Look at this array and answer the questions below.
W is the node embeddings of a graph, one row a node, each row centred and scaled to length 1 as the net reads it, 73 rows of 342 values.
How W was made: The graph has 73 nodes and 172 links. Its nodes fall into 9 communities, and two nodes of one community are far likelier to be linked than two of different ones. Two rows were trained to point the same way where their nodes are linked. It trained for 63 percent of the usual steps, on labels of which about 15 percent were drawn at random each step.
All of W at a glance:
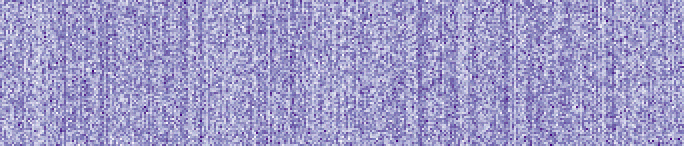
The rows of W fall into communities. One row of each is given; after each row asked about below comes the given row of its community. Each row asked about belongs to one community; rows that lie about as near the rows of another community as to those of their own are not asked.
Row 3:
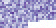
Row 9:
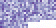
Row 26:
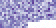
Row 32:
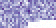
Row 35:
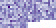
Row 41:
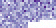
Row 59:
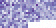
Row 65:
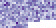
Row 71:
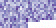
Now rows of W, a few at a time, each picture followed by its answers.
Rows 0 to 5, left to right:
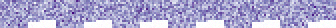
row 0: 26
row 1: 9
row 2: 9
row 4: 71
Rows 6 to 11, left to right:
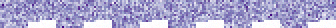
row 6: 3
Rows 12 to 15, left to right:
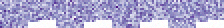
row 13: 59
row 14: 59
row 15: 41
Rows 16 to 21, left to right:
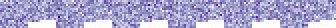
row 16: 26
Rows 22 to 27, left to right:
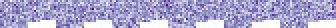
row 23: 9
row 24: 59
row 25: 41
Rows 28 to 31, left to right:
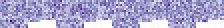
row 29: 59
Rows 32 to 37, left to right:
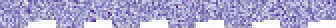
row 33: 65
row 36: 26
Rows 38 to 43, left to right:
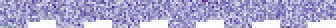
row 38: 3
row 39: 41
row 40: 41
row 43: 35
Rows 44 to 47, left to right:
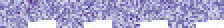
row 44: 32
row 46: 9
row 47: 59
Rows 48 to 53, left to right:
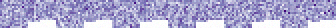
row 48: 35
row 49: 9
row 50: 35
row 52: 35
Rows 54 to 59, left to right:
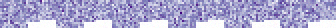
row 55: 59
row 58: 35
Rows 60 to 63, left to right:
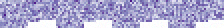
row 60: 3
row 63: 35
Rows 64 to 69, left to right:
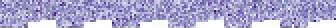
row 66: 26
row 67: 41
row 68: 9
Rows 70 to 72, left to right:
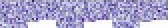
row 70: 41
